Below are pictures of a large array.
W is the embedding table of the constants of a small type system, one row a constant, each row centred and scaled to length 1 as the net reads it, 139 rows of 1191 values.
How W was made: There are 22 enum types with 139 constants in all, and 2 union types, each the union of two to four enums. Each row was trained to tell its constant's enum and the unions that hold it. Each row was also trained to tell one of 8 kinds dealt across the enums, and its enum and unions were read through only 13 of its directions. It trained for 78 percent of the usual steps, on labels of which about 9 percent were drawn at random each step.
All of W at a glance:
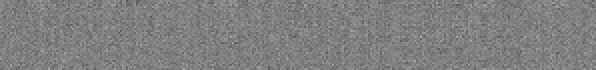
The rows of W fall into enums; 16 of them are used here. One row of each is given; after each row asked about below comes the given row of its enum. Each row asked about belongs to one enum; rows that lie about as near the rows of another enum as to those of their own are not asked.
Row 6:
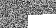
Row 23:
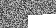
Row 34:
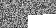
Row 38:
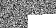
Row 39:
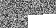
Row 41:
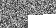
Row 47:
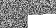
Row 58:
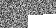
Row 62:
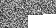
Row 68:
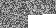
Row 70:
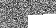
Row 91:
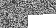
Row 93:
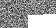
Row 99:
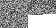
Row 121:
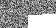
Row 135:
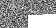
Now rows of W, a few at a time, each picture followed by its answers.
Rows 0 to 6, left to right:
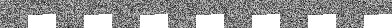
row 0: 99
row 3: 62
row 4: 23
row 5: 39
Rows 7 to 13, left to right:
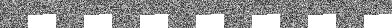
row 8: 99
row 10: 70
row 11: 99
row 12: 99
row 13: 23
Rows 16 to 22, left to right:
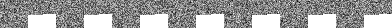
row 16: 38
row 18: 23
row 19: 93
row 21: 34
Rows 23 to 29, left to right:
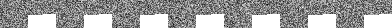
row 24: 34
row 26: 58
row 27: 91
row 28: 135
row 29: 93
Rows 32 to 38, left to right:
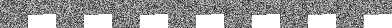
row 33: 135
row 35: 93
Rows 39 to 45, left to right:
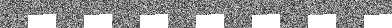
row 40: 23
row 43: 93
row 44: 38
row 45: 99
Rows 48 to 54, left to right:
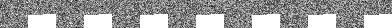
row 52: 39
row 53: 91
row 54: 39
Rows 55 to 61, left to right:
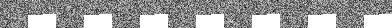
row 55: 62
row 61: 70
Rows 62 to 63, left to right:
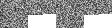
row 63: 70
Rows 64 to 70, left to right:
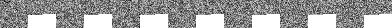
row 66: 93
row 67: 91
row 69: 47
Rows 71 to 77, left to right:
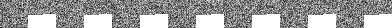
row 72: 34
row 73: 38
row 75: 47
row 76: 99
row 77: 70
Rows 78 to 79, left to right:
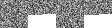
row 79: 135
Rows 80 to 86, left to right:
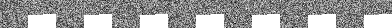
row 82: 6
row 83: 34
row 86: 47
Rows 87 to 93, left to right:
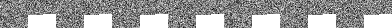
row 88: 135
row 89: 58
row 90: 70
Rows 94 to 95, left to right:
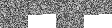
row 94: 23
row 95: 34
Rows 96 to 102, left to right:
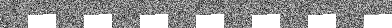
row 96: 38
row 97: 68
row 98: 62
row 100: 91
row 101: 23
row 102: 47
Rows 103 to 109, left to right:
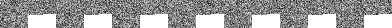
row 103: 38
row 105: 62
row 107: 70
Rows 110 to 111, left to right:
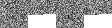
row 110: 93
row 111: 41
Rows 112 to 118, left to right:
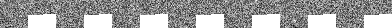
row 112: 91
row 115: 62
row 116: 91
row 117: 6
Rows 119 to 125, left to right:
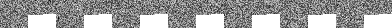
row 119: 62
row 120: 34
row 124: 62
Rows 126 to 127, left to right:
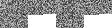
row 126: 39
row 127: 91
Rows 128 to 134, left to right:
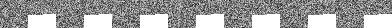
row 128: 23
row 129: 135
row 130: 93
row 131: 47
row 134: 34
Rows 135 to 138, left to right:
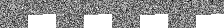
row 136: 47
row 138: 99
